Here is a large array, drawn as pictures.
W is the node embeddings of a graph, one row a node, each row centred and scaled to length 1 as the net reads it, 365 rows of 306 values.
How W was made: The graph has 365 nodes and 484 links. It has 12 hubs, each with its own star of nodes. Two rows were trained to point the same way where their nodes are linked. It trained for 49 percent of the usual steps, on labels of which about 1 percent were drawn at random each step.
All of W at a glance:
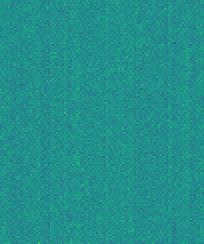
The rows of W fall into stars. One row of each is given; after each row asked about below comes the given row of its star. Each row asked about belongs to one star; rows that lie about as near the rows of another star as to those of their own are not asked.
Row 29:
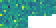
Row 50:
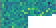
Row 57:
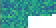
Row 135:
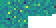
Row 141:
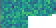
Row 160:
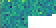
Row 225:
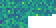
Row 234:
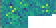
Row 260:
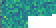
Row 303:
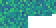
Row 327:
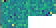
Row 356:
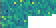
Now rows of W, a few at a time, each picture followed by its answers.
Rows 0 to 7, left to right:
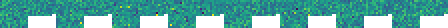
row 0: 135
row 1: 356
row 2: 29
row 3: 141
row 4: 135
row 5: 50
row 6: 141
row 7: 141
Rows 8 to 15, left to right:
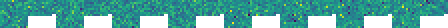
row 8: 50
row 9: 234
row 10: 327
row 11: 225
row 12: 327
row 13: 260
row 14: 225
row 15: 234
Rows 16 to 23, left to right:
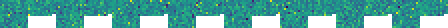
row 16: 50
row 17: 356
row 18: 135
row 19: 356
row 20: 160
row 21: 141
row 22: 135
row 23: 327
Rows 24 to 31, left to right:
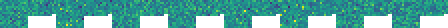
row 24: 160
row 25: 303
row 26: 160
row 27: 225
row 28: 135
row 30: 160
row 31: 356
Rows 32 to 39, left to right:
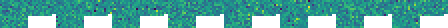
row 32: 57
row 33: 160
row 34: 57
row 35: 303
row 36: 356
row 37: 260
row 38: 260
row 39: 225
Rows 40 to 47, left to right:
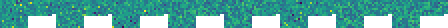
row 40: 260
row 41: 50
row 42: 141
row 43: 50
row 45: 260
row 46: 225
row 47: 160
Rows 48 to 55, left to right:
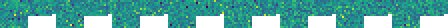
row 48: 260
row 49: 303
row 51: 160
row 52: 356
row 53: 29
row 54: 225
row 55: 260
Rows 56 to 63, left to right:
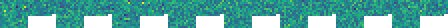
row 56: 29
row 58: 260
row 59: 225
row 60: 160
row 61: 225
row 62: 141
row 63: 50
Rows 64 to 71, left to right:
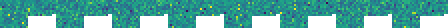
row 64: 50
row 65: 57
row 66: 57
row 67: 141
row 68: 135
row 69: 135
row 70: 57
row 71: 260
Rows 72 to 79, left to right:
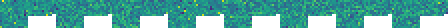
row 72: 327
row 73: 303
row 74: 29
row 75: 234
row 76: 234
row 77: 57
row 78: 50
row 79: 141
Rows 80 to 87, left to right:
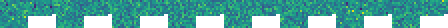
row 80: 327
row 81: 303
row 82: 327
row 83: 160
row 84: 160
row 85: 260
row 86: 234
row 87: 141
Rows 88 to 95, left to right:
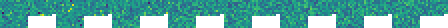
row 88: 50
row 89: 303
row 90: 29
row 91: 356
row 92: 50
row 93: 234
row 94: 225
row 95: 260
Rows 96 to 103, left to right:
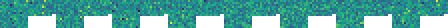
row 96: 234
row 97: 57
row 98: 57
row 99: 303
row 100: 327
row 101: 327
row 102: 29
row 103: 234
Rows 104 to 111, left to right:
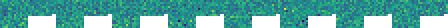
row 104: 356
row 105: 356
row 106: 135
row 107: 303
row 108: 234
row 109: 303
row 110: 135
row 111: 260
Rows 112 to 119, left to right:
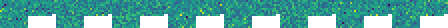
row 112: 57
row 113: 303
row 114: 356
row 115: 141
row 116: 225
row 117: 160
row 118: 141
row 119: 50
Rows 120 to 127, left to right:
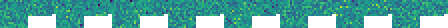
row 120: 303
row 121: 303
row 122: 50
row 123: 135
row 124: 234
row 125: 225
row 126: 225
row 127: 57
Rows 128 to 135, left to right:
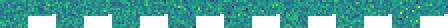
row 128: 356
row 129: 225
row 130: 57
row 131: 225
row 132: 356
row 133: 234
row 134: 29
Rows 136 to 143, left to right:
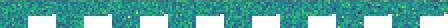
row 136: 327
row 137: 160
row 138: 327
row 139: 50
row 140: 327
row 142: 225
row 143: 225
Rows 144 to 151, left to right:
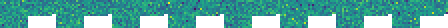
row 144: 160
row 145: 303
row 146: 57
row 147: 356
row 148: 160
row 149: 225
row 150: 327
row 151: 160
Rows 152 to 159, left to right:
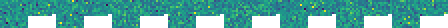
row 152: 356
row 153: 260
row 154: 327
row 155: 29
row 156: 141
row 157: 57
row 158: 303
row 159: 225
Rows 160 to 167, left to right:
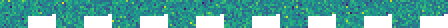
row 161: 29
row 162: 135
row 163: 50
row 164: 29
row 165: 225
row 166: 234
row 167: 50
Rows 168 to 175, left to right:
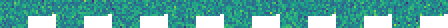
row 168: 141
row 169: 135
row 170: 303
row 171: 327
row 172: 29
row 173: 29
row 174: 356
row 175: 356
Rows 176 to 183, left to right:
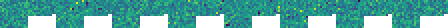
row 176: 327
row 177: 234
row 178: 356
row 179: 356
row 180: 160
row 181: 135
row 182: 57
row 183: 29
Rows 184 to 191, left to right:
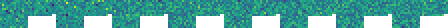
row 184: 141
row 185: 160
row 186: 356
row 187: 225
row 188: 160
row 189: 225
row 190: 225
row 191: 135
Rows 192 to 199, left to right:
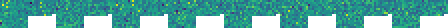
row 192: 29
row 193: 303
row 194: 260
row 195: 234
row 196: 50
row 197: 225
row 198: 160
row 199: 303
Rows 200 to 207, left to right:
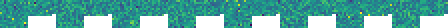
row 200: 135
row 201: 260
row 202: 160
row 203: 160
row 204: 303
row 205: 356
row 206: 327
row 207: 50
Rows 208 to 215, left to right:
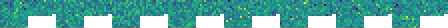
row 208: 234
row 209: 234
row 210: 141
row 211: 50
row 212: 327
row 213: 327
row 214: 225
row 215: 57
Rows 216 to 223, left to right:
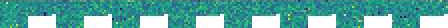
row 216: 29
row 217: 141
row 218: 260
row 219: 57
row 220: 135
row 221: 50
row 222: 50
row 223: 135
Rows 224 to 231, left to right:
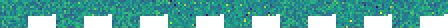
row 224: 356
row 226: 141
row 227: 303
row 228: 29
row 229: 225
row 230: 29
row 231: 160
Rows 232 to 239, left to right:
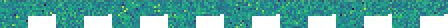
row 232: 327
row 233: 160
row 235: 234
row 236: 356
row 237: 225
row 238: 50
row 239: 57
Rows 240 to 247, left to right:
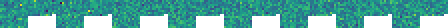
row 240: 57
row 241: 141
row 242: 234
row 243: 29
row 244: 356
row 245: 260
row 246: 141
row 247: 327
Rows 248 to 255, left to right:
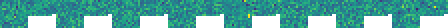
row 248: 141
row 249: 50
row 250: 234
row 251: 225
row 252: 356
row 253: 57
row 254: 135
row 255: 234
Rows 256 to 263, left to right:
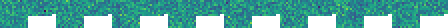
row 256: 160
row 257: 160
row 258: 50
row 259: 303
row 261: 135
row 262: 135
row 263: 50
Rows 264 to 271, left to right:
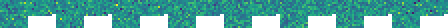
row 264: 327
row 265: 57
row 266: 260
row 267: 327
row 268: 327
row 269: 50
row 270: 29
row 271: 234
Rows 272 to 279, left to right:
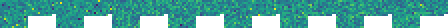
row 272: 356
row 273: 160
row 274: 141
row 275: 225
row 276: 225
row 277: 160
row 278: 234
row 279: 234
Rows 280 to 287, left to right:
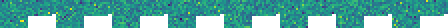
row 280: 303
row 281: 135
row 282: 303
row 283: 260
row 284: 260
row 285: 225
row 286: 260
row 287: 141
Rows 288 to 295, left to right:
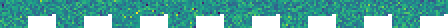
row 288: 260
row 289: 327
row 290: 327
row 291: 50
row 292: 234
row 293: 356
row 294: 50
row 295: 303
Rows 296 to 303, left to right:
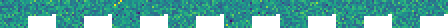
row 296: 57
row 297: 225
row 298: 29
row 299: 141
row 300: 50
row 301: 160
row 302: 260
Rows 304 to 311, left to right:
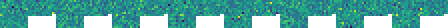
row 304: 225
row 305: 260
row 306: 225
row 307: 260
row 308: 57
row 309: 225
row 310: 141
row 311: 29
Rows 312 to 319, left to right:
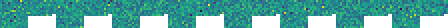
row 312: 303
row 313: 356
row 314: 57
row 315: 160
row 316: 327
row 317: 50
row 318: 260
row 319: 327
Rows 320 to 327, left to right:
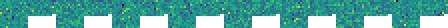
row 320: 135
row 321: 225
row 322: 234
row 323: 225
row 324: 135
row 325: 260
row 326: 29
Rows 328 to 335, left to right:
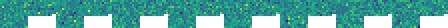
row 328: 356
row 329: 135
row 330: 303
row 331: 225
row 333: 50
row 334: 356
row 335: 50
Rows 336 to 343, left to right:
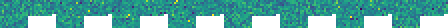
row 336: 141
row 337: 135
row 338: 57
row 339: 29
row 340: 234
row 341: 260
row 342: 57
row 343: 260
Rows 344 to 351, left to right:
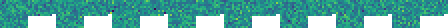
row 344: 260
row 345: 327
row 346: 57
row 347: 50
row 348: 50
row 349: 50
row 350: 57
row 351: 135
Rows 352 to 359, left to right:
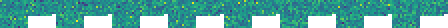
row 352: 57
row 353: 29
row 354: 50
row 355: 327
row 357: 135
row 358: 356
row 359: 57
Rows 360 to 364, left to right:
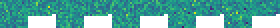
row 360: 160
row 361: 303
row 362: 356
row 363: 234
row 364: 234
